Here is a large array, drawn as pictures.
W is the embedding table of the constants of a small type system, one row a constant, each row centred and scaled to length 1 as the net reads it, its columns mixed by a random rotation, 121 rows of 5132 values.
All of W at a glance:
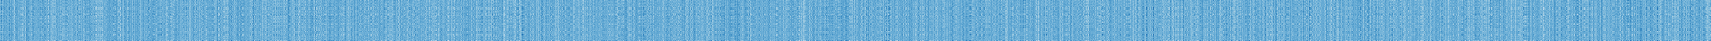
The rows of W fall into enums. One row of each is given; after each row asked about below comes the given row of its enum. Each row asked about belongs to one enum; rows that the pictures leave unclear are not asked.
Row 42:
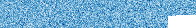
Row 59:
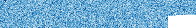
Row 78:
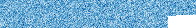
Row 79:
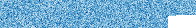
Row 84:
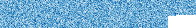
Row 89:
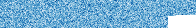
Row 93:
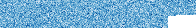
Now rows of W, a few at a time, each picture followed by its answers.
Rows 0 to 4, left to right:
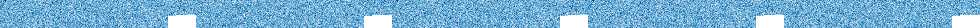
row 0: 59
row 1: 93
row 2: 59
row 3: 59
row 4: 84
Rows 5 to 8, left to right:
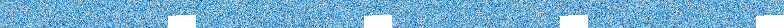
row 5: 42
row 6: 59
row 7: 78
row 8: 79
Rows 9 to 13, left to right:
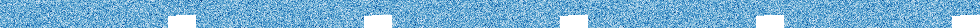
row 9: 93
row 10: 59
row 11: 78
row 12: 79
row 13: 78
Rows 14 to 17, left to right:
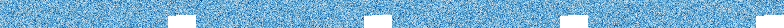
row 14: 84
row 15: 59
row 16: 79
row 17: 93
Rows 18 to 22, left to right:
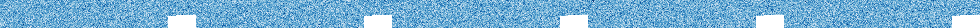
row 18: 78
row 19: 93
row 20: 89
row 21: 59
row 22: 42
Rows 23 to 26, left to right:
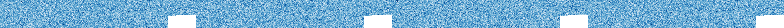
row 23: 42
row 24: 89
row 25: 59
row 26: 42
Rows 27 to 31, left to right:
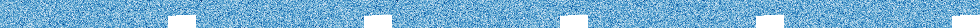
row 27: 42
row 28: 59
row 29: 59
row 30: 89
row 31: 84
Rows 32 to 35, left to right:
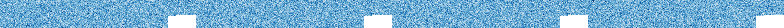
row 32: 93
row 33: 84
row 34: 84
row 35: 59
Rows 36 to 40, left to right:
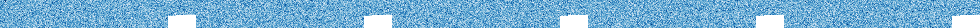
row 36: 59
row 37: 89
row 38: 84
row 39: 42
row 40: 42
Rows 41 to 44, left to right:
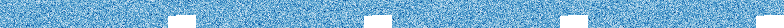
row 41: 93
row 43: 79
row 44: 79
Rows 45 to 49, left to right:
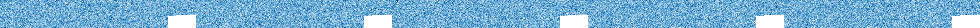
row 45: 89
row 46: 42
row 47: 59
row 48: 78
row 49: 78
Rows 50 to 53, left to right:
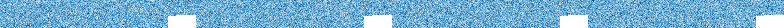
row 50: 93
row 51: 78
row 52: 84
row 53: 59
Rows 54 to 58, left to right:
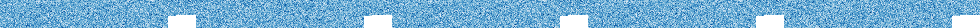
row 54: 93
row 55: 89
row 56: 93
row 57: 93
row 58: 79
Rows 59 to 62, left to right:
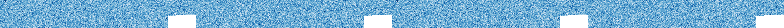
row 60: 42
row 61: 59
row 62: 78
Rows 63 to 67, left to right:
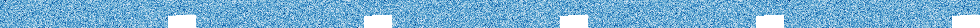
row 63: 59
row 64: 93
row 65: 78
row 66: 93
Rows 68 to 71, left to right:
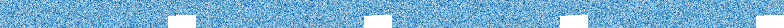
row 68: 84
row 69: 89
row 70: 89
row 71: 79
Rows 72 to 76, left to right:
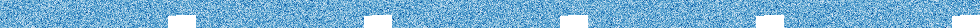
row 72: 79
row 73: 89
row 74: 79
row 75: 78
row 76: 93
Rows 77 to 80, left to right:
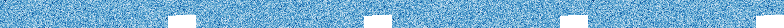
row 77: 59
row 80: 59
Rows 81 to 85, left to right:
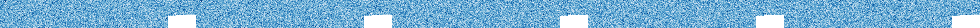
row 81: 59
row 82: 59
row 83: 84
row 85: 89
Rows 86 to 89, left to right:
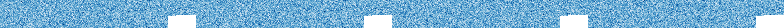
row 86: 42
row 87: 42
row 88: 84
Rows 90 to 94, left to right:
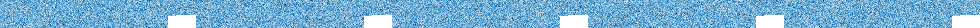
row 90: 42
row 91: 89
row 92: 78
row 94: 79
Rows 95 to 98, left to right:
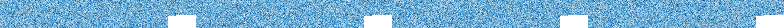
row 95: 84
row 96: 93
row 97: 79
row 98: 89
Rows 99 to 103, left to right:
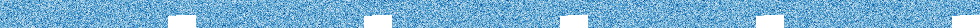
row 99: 79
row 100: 93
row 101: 89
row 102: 89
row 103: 89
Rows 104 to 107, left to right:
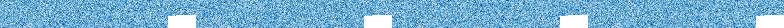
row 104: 42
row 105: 79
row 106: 89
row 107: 42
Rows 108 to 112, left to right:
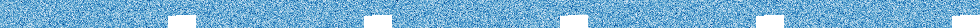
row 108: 42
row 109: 84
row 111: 93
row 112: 84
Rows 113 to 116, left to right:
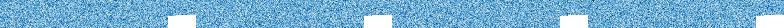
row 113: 89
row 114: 42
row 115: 84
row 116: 59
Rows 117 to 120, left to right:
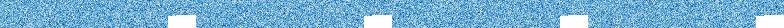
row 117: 42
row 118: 93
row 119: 79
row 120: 78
